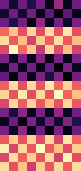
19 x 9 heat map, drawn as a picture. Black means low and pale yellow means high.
Horizontal stripes repeat 3 times down the table. The values spread evenly over their range. On average the colour sits 50% of the way up the scale.
